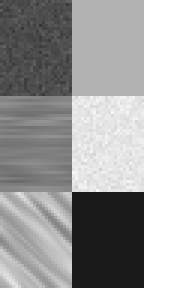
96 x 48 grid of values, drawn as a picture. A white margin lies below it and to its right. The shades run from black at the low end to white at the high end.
The table splits into 3 rows of 2 panels. Panel 1,1: low, fine-grained, faint in contrast. Panel 1,2: high, flat. Panel 2,1: middling, streaked across, faint in contrast. Panel 2,2: very high, fine-grained, faint in contrast. Panel 3,1: high, slanting down to the right. Panel 3,2: very low, flat.
